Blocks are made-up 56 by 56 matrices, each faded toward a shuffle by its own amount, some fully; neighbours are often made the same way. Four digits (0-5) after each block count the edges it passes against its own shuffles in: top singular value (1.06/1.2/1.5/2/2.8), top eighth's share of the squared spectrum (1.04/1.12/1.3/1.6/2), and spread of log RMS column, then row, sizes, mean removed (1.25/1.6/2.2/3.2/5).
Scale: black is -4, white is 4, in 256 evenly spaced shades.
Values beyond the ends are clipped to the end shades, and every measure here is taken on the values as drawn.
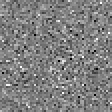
3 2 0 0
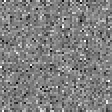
3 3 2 1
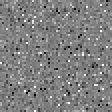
0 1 0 0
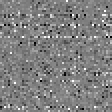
4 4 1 2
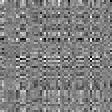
5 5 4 3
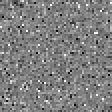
1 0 0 0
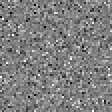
1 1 0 0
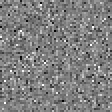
2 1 0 0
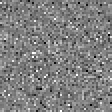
2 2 1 1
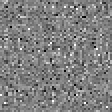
3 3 2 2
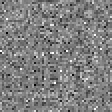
3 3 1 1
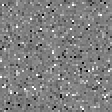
0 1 0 0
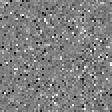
2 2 0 0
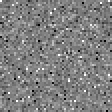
0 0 0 0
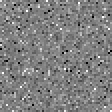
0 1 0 0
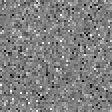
0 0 0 0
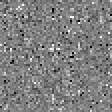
1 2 1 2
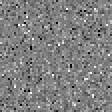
0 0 0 0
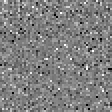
0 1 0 1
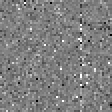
2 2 1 1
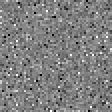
0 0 0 0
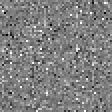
1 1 1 1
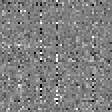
2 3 3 2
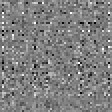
2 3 3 3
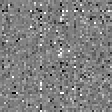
2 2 2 1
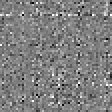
2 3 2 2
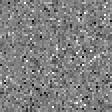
1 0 1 1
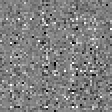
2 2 2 2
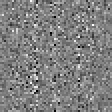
1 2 3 0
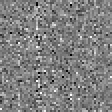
1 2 2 0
